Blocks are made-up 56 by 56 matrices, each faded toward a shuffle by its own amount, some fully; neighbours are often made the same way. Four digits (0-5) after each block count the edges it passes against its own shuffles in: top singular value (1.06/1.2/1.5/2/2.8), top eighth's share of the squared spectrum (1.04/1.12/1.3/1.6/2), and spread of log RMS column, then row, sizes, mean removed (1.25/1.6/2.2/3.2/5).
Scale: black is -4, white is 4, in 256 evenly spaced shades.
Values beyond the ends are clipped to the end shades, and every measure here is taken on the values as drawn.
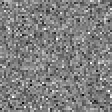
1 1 0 0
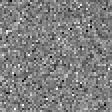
0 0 0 0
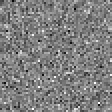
0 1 0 0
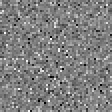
0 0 0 0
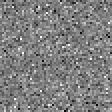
0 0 0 0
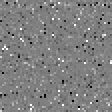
1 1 0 0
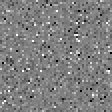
1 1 0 0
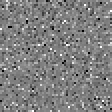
2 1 0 0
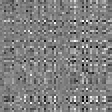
5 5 3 3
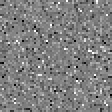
0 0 0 0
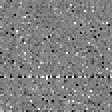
4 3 0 1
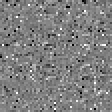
3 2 0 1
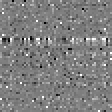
4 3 0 2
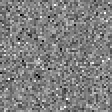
0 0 0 0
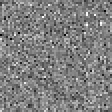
0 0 0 0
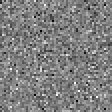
0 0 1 0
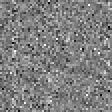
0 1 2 0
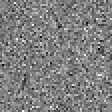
0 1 1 0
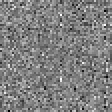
1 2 2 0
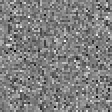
1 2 3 0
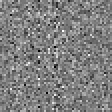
1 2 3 0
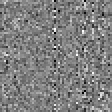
2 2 3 0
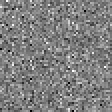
1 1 2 0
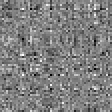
4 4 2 3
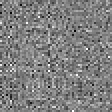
4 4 2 2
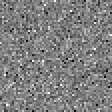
1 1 0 0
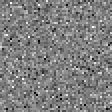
0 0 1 0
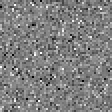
0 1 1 0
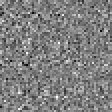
3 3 1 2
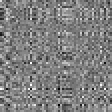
4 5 3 3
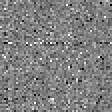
3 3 1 1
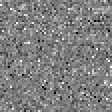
2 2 0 0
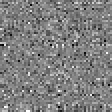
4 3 1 2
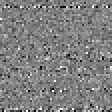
2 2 0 3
